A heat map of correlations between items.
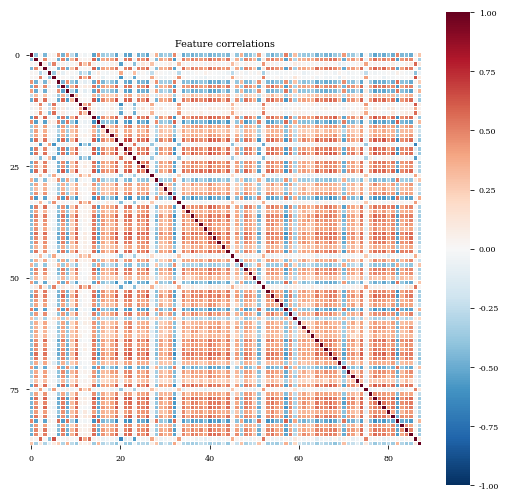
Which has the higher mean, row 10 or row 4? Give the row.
10
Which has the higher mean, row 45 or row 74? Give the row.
74
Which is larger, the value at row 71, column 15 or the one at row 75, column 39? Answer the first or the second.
the second
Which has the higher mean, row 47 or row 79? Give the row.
79
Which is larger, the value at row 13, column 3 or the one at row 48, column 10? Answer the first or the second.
the second
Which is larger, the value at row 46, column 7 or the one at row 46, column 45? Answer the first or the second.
the first
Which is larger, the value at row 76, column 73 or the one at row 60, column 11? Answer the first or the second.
the first
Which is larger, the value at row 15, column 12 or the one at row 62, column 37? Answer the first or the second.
the second
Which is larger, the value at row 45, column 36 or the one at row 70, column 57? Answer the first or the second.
the second
